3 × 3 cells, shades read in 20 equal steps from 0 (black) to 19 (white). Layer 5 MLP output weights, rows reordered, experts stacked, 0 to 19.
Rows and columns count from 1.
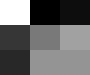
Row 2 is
4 9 12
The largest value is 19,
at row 1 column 1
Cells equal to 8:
0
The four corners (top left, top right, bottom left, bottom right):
19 1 3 11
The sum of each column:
26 20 24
